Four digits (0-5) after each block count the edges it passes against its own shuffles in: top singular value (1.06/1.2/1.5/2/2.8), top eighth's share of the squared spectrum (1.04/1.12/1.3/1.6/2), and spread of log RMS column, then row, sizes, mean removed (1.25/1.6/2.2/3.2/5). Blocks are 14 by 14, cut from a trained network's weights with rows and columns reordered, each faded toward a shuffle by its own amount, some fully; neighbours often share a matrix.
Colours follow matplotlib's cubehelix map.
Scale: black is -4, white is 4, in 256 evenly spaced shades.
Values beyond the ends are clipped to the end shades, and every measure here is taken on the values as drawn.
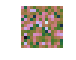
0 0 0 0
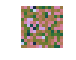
1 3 0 0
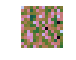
1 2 0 0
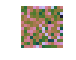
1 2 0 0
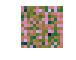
2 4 1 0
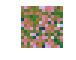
1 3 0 0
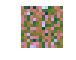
2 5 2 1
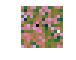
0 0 0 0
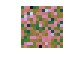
0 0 0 0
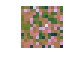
1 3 1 0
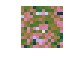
2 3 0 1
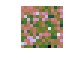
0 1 0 0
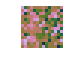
0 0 1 0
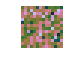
0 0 0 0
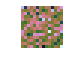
1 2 0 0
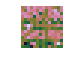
2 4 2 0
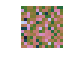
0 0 1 0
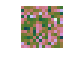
1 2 0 0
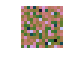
0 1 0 0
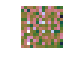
2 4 1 0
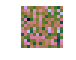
2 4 1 0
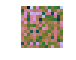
2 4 0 1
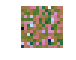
1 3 1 0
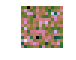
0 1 0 0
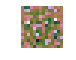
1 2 1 0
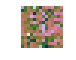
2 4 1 0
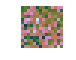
2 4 0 1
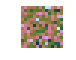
0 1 0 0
